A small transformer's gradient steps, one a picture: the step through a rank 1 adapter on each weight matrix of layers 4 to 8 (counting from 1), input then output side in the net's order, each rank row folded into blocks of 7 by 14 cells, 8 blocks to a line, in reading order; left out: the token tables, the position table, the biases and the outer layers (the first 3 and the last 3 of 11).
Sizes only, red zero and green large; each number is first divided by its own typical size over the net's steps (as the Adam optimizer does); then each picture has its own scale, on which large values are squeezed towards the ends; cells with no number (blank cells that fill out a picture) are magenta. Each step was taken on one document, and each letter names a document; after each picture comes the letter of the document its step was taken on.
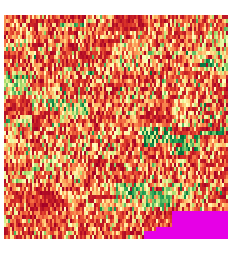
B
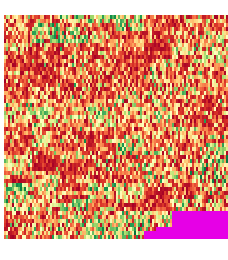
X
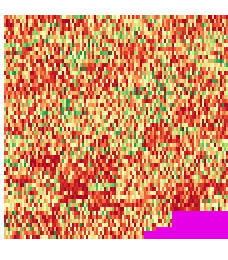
X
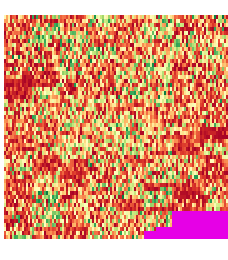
X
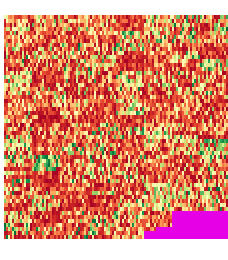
B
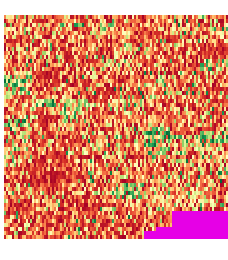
B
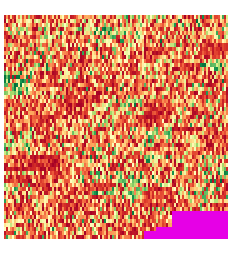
B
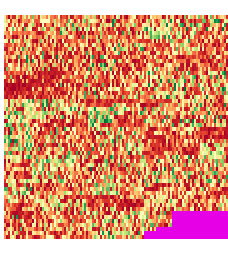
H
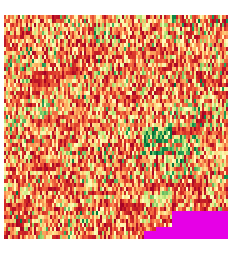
H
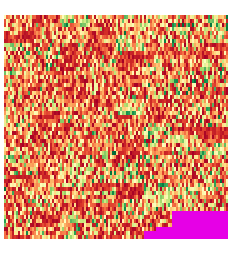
B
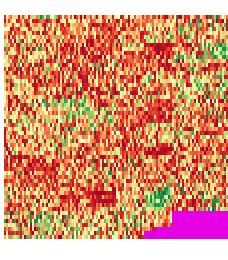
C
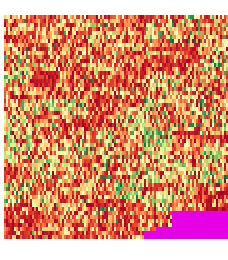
H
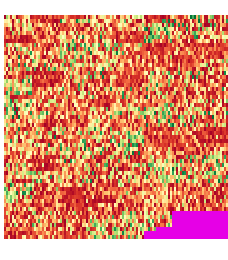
H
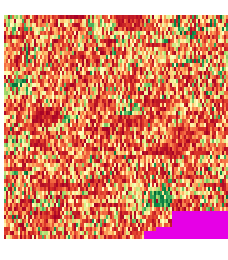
B
